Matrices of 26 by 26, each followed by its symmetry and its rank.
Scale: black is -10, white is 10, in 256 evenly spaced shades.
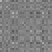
symmetric, rank three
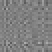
neither, rank three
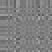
antisymmetric, rank two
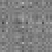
antisymmetric, rank two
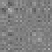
symmetric, rank three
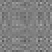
antisymmetric, rank two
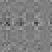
neither, rank three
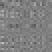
neither, rank three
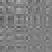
antisymmetric, rank two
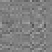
neither, rank three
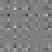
antisymmetric, rank two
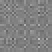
symmetric, rank three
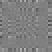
antisymmetric, rank two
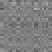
neither, rank three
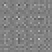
symmetric, rank three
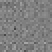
neither, rank five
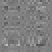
neither, rank three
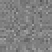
neither, rank five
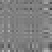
antisymmetric, rank two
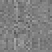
neither, rank five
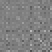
symmetric, rank three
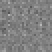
neither, rank five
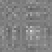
symmetric, rank three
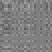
antisymmetric, rank two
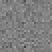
neither, rank five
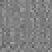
neither, rank five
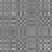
symmetric, rank three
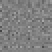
neither, rank five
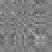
symmetric, rank three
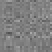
neither, rank three
